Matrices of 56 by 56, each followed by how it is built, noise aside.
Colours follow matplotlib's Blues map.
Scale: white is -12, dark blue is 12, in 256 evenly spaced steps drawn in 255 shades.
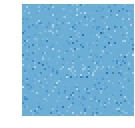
sparse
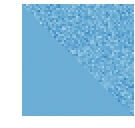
upper triangular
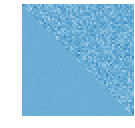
upper triangular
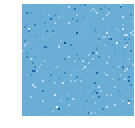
sparse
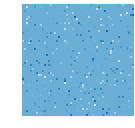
sparse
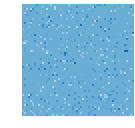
sparse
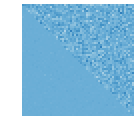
upper triangular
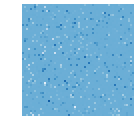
sparse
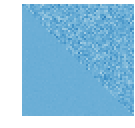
upper triangular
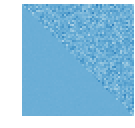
upper triangular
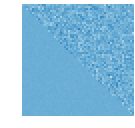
upper triangular
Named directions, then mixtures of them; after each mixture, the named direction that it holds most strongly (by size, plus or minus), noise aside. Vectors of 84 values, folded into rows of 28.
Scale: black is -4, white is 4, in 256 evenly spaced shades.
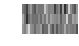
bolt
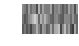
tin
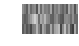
tin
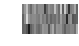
bolt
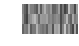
tin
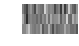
bolt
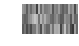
tin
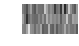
bolt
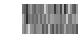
bolt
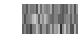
tin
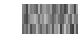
tin
